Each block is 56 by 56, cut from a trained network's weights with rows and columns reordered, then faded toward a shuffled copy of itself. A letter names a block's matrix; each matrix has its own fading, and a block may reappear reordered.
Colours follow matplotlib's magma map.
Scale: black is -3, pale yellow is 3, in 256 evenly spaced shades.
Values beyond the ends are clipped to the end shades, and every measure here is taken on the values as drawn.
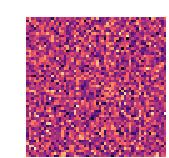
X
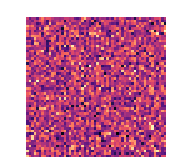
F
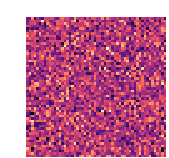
X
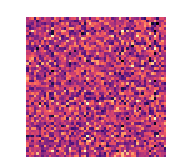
F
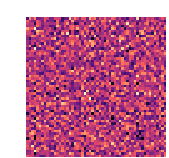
F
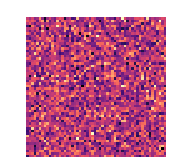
X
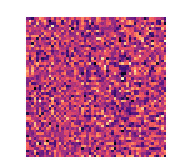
F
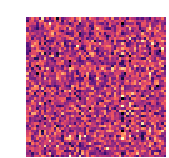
F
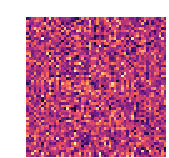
F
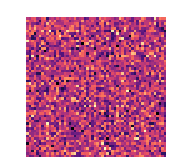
X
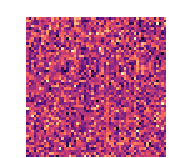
X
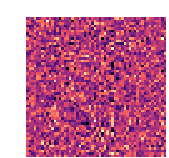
F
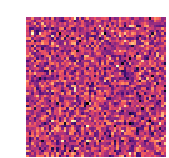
F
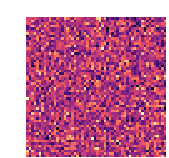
X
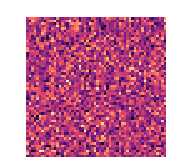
X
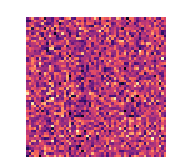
F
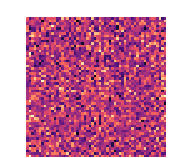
F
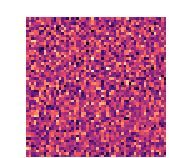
F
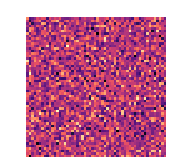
F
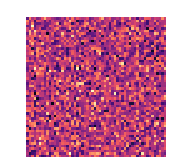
F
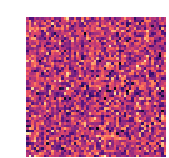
X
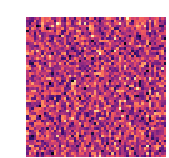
F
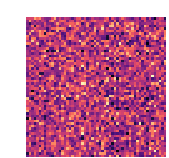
F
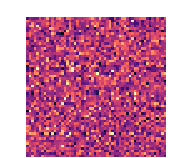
X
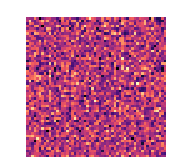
X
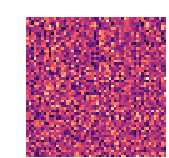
F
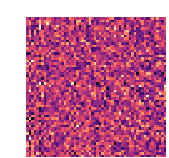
F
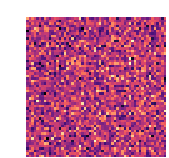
X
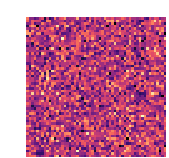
X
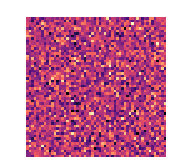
X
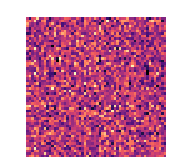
F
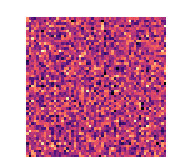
X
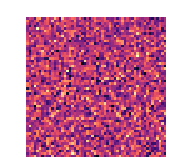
X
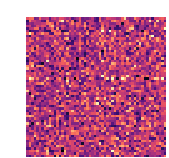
X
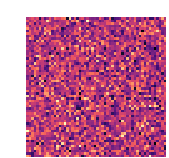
X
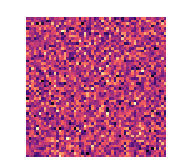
X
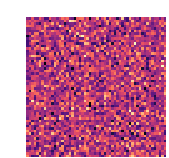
X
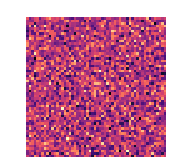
X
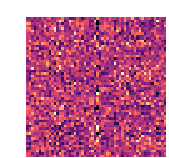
F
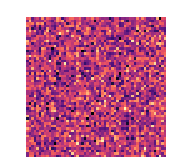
X
